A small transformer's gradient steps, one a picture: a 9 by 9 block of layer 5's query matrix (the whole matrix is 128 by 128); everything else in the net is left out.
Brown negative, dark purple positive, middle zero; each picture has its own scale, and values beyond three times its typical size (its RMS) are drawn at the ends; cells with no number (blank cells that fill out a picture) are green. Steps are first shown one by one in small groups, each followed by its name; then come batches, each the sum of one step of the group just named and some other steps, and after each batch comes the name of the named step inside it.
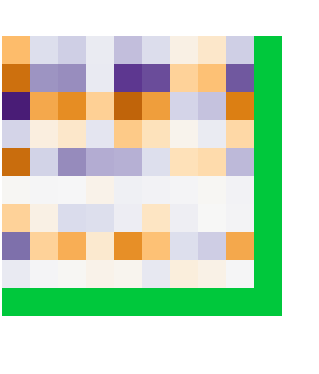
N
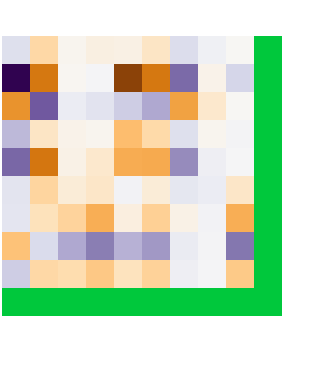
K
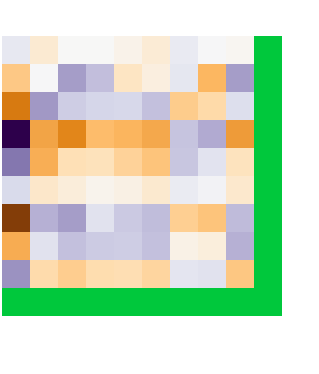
K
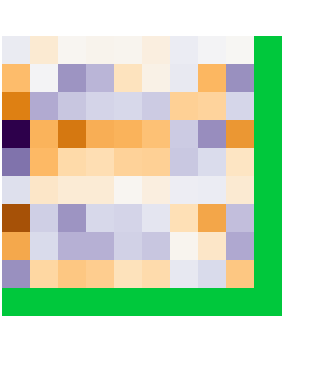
K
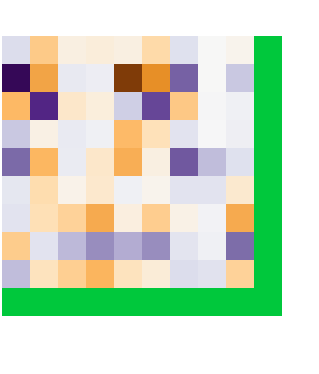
K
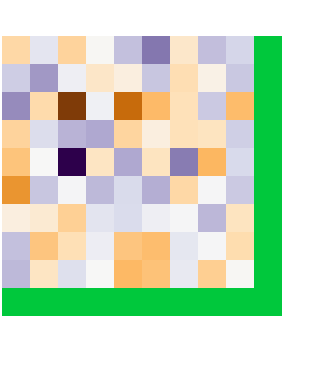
N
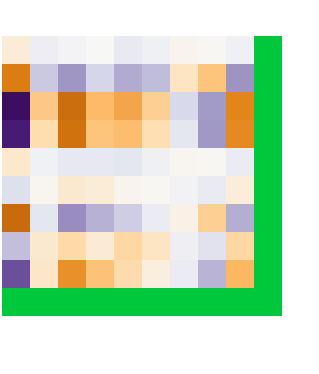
N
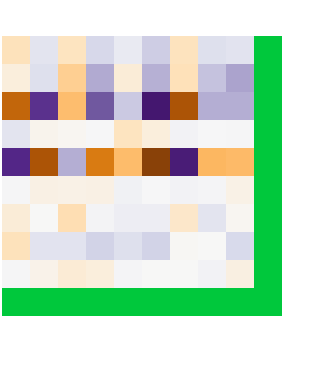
K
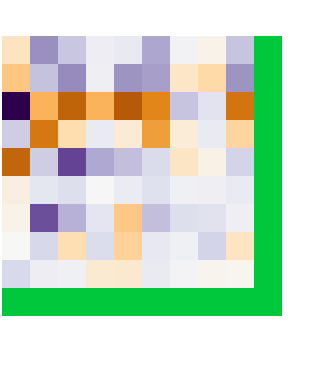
N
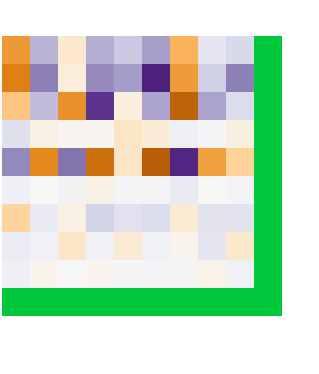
N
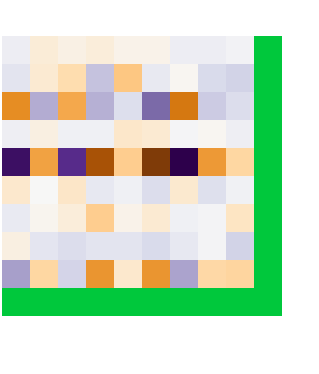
K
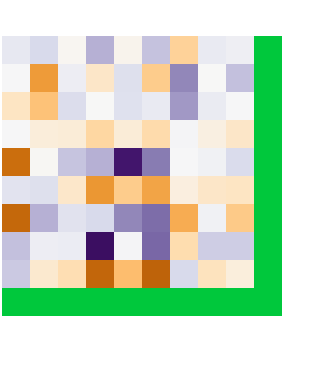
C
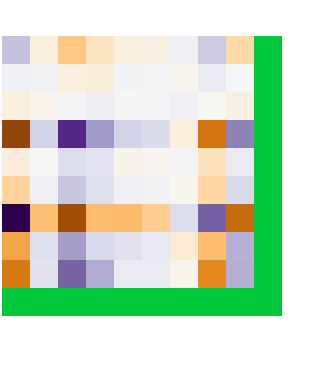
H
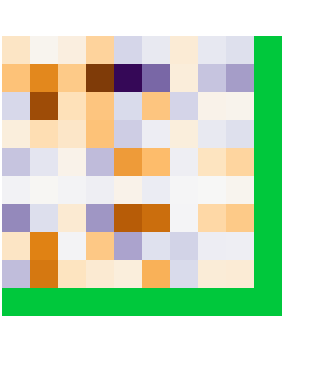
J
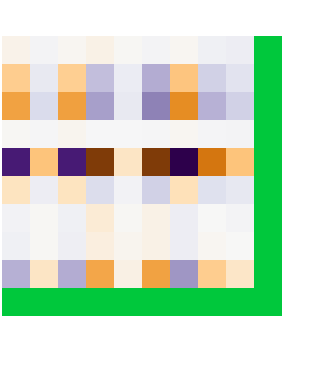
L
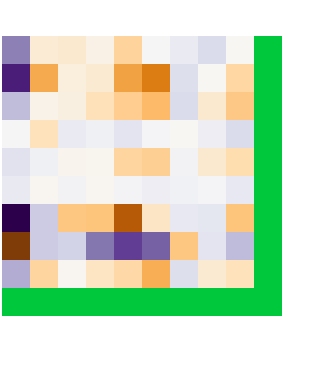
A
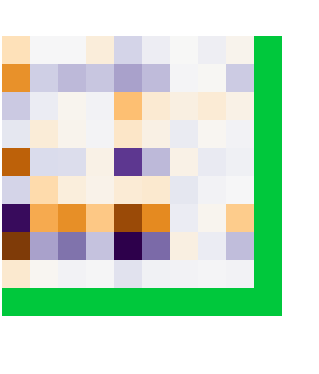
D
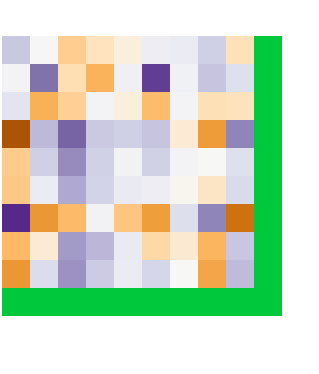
H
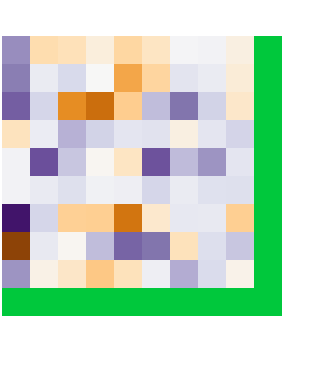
A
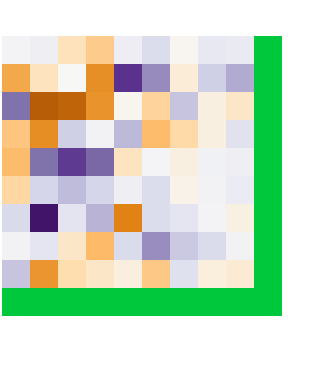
J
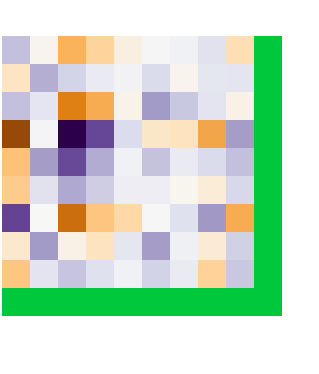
H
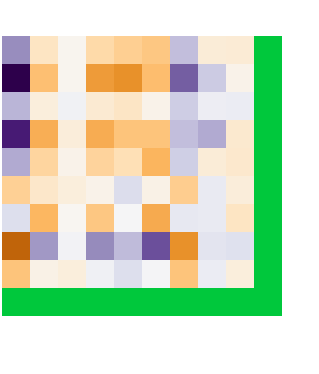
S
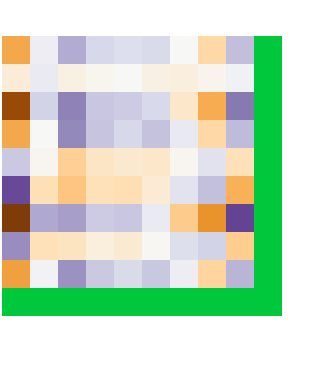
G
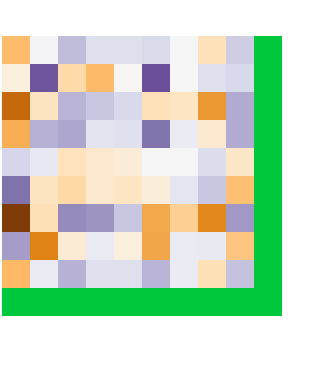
G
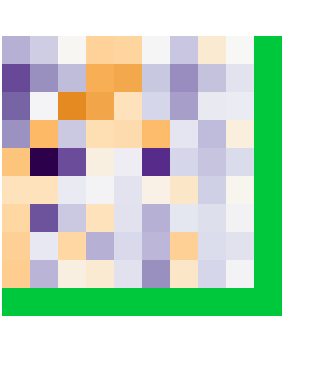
S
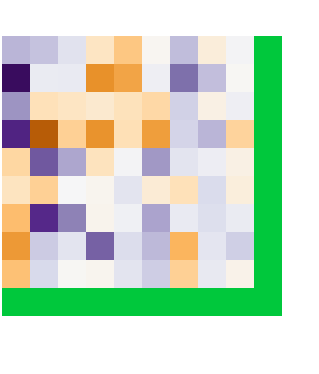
S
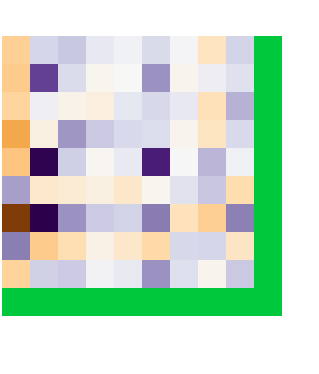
G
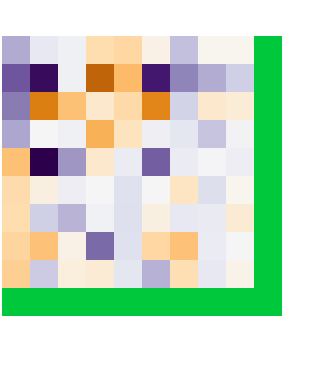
S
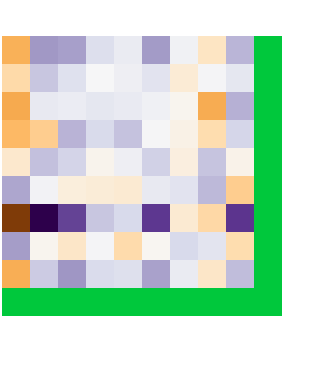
G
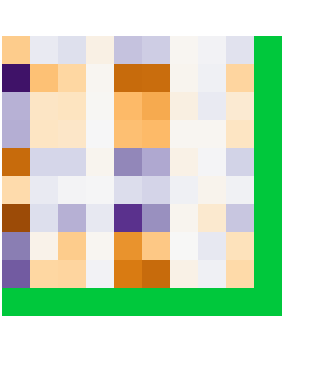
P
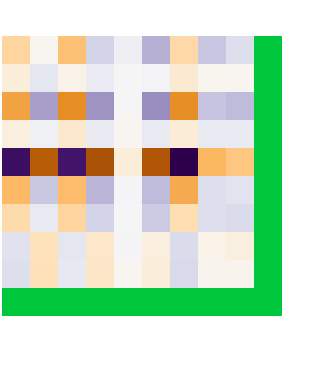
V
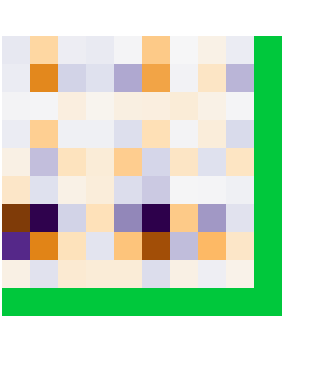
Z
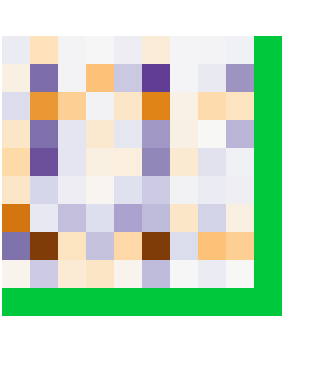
Z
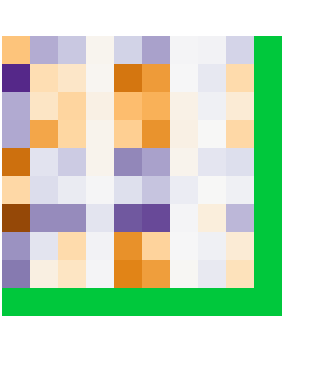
P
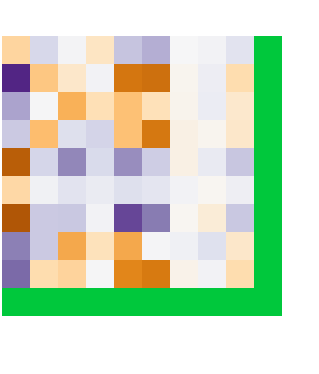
P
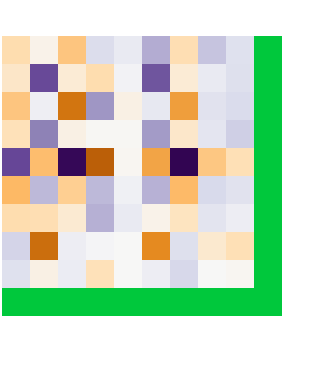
V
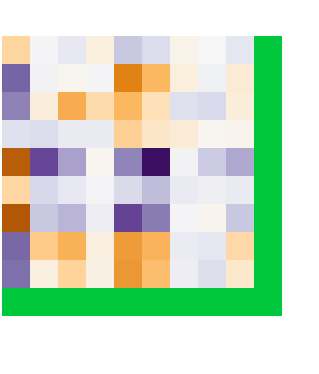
P
